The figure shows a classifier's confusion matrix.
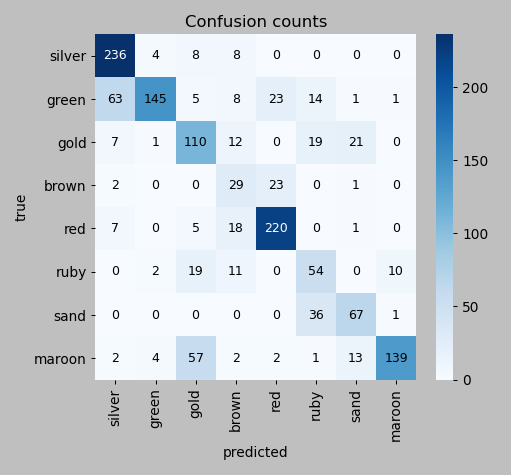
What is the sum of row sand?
104
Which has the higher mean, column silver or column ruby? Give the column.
silver
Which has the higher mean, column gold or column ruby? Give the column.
gold
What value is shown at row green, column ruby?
14
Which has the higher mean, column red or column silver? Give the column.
silver
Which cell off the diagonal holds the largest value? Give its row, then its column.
green, silver
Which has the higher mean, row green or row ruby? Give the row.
green
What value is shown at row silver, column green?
4
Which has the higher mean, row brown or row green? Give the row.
green
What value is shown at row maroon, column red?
2
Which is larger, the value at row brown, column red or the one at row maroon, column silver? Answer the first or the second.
the first
